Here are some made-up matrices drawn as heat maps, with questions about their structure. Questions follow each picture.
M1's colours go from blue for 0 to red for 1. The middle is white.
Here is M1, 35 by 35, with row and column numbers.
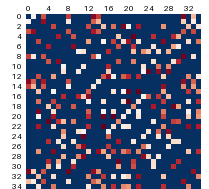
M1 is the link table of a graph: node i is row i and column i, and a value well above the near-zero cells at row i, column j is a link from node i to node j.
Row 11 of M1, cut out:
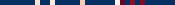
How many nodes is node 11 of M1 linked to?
7
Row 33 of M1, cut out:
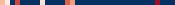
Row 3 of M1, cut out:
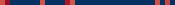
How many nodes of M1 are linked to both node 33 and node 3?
6
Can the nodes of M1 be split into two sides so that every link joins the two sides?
no
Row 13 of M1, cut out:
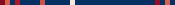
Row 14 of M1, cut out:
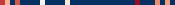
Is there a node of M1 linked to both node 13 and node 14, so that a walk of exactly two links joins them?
yes
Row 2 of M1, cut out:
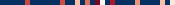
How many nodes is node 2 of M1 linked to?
10
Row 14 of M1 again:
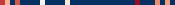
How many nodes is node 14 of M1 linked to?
8
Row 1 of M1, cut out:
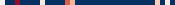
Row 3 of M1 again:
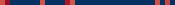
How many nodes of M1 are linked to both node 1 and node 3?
6
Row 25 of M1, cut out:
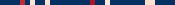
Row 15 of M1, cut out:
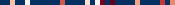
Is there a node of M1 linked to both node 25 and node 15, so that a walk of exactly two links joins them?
no
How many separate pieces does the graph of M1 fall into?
1
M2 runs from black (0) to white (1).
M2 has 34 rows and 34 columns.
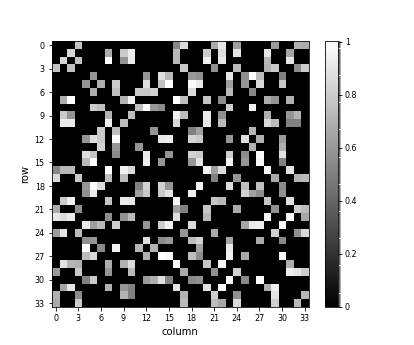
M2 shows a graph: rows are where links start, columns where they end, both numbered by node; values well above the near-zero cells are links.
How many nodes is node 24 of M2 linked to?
8
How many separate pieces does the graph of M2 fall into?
2
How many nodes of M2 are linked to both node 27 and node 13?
1
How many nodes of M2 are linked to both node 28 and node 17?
3
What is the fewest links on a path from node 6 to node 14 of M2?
2
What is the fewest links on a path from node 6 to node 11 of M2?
1
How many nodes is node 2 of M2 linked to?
10
